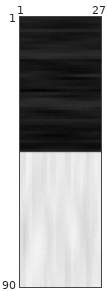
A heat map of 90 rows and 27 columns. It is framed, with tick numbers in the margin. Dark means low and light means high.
The table splits into 2 rows of 1 panel. Panel 1,1: very low, streaked across, faint in contrast. Panel 2,1: very high, streaked downward, faint in contrast.
